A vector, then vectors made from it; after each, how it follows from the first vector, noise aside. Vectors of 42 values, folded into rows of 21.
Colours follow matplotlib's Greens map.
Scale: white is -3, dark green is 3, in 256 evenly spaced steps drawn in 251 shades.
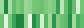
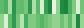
reversed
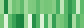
copied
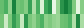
reversed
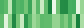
reversed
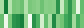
copied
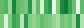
reversed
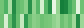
reversed
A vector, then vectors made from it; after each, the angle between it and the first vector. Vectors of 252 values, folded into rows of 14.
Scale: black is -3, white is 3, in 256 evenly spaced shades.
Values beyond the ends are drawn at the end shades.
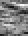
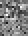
partly aligned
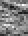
nearly parallel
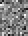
orthogonal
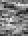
nearly parallel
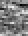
nearly opposite
